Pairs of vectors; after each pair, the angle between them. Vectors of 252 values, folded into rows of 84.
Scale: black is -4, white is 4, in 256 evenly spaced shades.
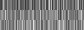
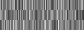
orthogonal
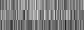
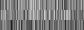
nearly parallel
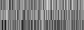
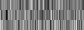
partly opposed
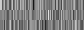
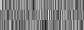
nearly parallel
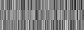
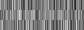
nearly parallel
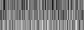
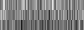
nearly opposite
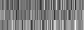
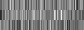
partly opposed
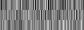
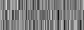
orthogonal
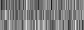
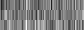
nearly parallel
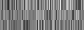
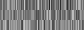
nearly opposite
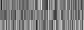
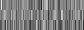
nearly opposite
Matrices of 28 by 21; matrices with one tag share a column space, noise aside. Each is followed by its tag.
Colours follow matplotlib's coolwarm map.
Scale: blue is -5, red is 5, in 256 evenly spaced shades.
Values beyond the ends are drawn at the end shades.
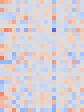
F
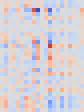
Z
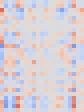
Z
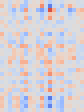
Z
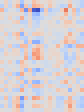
Z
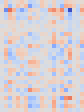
Z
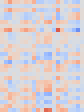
F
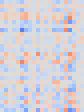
F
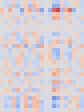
Z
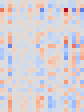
Z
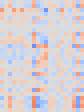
Z
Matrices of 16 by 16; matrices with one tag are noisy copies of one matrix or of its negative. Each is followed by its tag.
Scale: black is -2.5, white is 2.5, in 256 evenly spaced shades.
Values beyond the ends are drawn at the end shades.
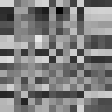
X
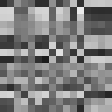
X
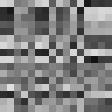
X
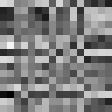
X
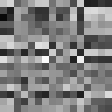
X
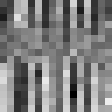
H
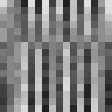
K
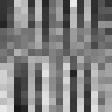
H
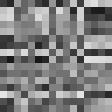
X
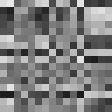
X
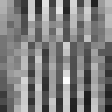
K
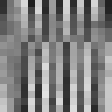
K
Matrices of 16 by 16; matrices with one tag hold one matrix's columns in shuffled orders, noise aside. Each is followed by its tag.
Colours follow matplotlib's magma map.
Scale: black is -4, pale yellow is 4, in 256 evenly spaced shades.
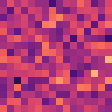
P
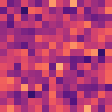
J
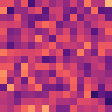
J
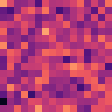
J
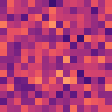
P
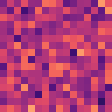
J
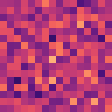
P
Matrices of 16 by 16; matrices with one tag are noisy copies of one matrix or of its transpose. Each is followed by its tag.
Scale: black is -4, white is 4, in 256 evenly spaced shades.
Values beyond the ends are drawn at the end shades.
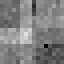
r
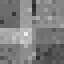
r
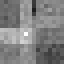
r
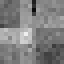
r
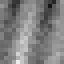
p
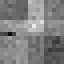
r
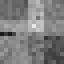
r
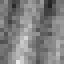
p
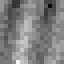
p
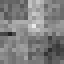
r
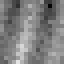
p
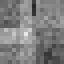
r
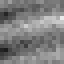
p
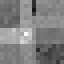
r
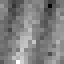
p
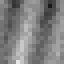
p
